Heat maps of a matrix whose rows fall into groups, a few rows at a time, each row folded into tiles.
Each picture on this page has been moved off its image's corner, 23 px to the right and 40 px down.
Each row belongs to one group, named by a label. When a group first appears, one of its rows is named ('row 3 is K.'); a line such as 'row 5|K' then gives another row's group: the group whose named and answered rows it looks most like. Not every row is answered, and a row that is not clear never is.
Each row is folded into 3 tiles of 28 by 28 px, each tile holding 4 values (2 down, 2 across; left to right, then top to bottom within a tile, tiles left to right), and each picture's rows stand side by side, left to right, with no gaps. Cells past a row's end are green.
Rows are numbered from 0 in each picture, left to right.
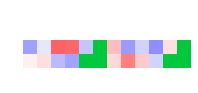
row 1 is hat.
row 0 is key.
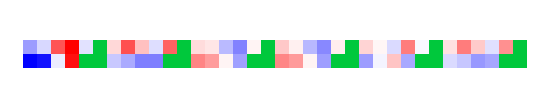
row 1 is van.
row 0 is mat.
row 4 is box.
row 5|van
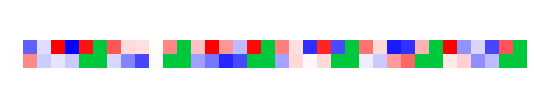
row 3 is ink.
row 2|van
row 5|hat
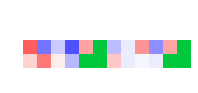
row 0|hat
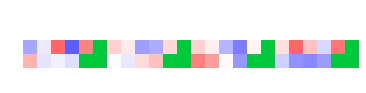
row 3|van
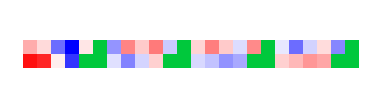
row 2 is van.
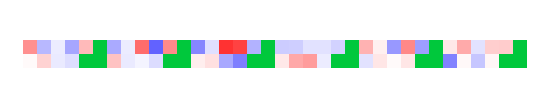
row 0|hat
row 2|key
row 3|hat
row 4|ink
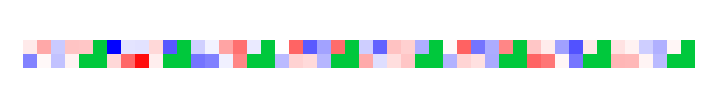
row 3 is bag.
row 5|bag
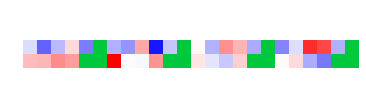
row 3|key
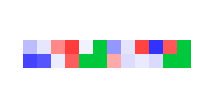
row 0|mat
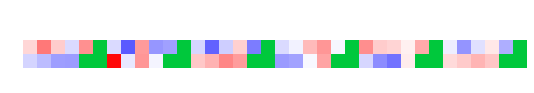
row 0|van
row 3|mat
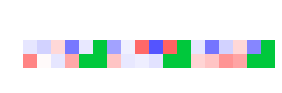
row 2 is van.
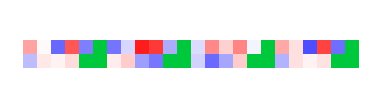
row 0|ink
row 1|key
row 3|ink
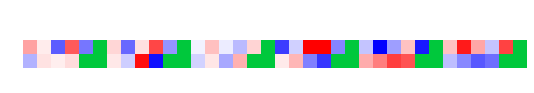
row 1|box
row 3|key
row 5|van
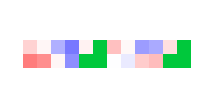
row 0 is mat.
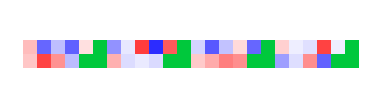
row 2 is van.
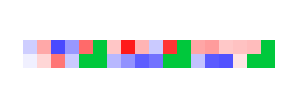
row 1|van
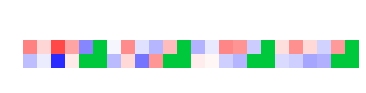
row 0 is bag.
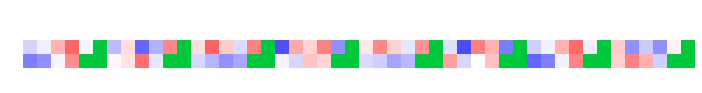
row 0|mat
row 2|van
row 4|van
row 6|mat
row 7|hat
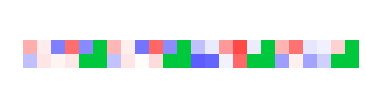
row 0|ink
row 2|mat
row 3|bag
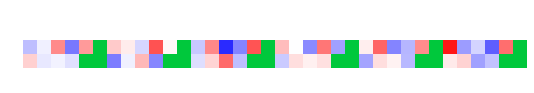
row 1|box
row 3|ink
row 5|hat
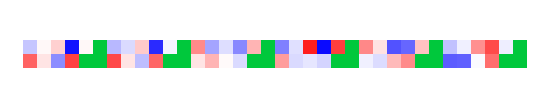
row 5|mat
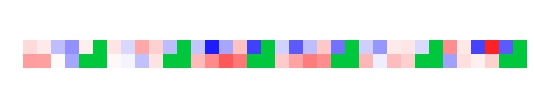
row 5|ink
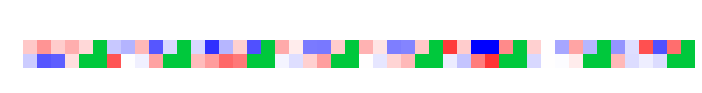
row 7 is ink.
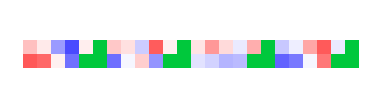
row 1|box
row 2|van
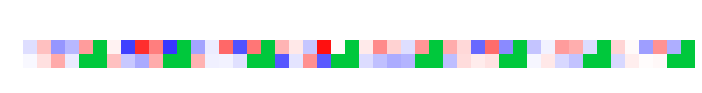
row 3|box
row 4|van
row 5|ink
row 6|key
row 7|ink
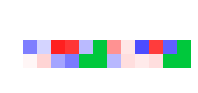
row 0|key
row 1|ink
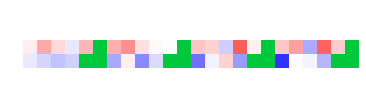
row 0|van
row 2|box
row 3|box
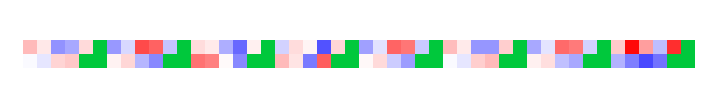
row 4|key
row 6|key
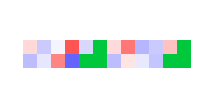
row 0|box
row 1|bag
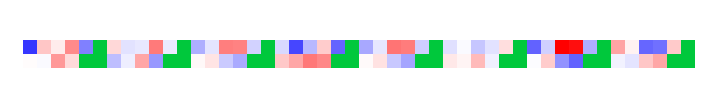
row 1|box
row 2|key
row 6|key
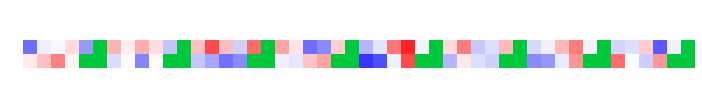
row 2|van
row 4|mat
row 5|bag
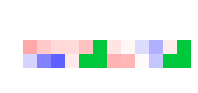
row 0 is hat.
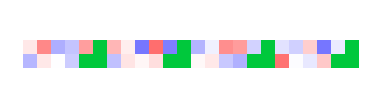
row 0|bag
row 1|ink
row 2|key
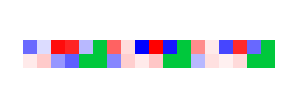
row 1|ink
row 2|ink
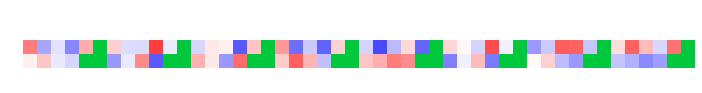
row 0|hat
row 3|hat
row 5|box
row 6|key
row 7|van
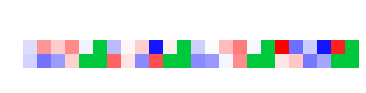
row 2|mat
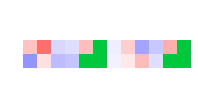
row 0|bag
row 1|bag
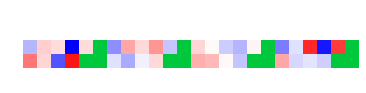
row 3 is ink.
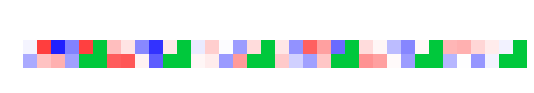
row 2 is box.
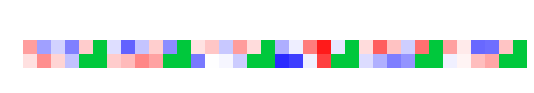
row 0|hat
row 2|box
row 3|mat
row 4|van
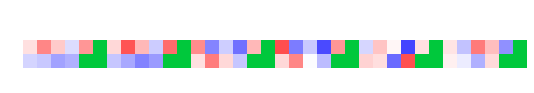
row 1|van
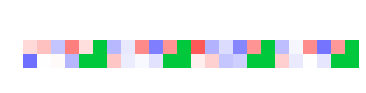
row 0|box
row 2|hat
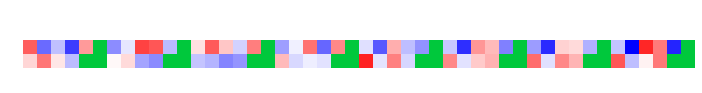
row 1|key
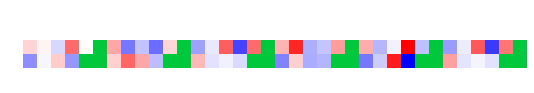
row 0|box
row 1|hat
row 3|bag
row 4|box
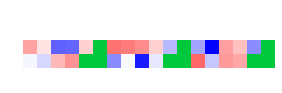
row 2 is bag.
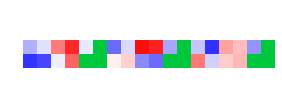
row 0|mat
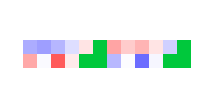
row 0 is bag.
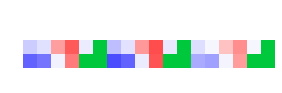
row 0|mat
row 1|mat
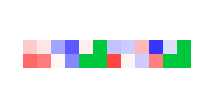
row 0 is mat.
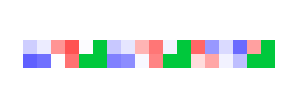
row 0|mat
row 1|mat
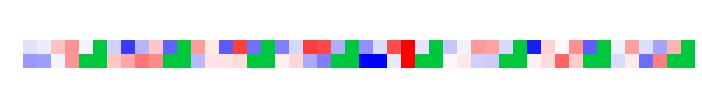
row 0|mat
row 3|key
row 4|mat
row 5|key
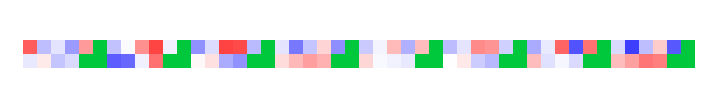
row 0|hat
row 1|mat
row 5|key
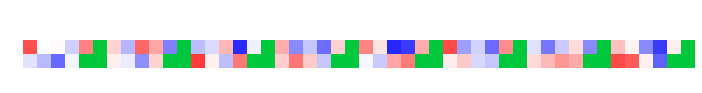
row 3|hat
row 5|hat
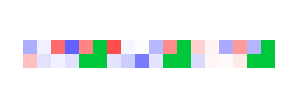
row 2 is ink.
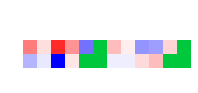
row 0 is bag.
